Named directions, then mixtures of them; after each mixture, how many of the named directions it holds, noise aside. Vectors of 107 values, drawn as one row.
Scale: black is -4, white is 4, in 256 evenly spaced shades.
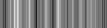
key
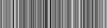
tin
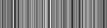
one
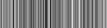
one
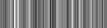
two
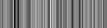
two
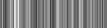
two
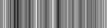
one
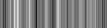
one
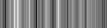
one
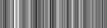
two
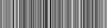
one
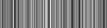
one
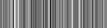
two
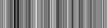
two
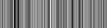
two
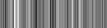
two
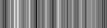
one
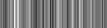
two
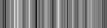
one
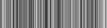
two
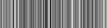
one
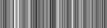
two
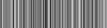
one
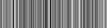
one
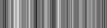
one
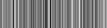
one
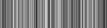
two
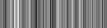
two
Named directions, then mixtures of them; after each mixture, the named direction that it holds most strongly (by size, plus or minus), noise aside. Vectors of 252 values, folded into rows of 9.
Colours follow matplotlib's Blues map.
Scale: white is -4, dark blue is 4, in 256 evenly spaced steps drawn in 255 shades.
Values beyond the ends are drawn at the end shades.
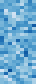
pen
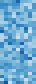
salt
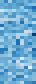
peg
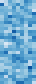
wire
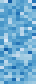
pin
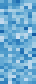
salt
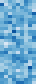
wire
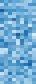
peg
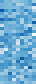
peg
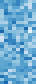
salt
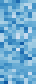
salt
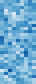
pen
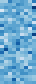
pin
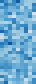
salt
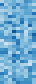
wire
